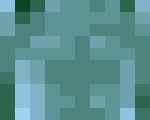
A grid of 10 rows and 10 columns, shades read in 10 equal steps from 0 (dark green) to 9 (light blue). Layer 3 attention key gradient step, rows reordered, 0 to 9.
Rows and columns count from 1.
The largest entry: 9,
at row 10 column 2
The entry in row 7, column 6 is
4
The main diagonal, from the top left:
8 2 4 6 5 4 4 5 6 3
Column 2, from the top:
0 2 4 4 5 7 7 8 8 9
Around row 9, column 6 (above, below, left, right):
4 4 5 6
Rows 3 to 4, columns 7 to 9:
4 4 4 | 6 5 4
